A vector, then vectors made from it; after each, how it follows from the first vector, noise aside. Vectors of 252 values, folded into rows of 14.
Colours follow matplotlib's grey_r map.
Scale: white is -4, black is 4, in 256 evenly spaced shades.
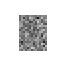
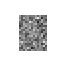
negated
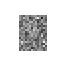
negated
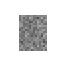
shrunk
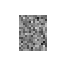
sign-scrambled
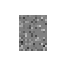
partly zeroed
